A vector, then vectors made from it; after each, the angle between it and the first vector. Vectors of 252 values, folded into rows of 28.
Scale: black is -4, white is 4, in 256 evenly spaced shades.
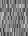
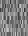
partly aligned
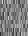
partly opposed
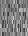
orthogonal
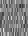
nearly opposite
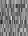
partly opposed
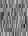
nearly opposite
